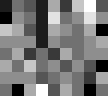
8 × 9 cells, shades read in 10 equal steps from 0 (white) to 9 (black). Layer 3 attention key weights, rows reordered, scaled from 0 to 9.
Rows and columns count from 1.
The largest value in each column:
9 9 7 8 7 7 5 9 9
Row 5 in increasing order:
3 3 4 4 5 5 5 7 7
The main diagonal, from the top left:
8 4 6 8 7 6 5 9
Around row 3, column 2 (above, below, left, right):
4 4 2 6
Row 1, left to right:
8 5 6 8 3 7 2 0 6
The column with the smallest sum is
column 5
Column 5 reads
3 1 3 4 7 4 5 6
